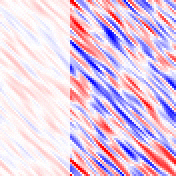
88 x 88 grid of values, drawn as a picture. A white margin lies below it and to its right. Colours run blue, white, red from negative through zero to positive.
The grain runs diagonally down to the right. Neither half mirrors the other. There is no overall slope. Overall the values sit about 50% of the way up the scale. The left part is calmer, up to a seam about 40% of the way across.
